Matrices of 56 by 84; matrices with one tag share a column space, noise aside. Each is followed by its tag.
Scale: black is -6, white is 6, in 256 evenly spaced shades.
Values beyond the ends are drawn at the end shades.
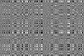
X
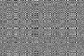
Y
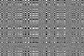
Y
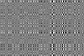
X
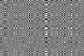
Y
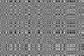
X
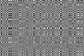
Y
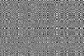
Y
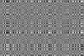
X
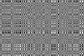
X
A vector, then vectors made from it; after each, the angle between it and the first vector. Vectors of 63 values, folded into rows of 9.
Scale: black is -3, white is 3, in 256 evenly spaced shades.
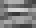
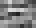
nearly parallel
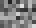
partly opposed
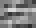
nearly parallel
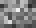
partly aligned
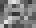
partly aligned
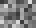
orthogonal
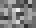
partly aligned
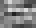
nearly parallel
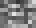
partly opposed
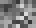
orthogonal
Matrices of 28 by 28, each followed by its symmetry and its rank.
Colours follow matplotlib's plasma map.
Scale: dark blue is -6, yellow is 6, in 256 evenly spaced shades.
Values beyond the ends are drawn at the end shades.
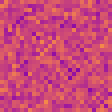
symmetric, full rank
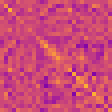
symmetric, rank five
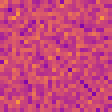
symmetric, full rank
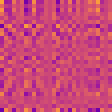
neither, rank two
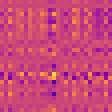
neither, rank two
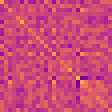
symmetric, rank five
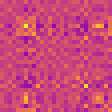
symmetric, rank three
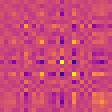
symmetric, rank three
